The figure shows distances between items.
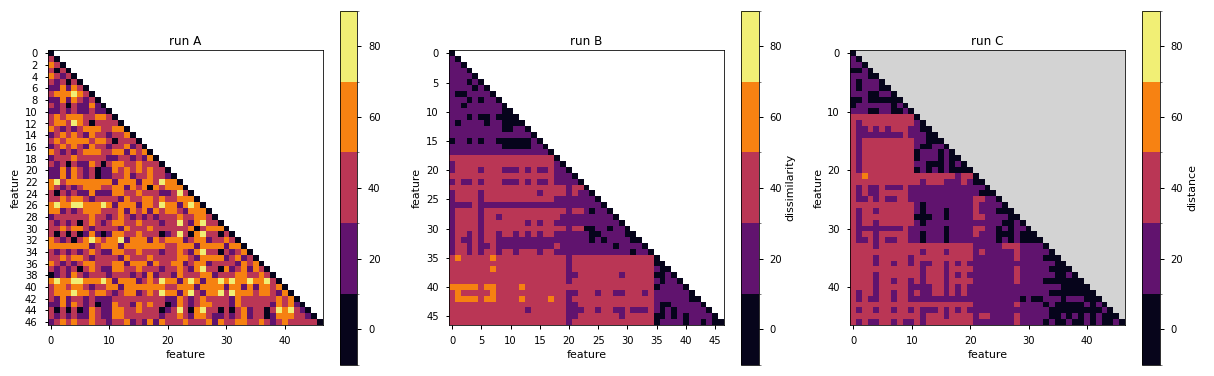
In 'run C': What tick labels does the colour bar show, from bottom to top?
0, 20, 40, 60, 80
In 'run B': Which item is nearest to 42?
41
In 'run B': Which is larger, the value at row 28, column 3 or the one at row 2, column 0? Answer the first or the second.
the first
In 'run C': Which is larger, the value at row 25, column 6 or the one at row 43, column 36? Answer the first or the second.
the first
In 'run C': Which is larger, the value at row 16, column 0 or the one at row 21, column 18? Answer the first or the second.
the first
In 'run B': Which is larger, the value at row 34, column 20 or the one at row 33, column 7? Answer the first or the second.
the second
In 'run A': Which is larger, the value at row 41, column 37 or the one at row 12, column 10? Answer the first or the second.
the first
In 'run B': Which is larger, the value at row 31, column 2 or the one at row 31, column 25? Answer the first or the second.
the first
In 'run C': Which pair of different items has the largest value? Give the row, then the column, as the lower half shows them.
21, 2
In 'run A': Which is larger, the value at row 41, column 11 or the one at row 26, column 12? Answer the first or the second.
the second
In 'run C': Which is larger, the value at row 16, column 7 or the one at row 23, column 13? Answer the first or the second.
the first
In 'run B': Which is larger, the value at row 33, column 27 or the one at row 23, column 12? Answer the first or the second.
the second
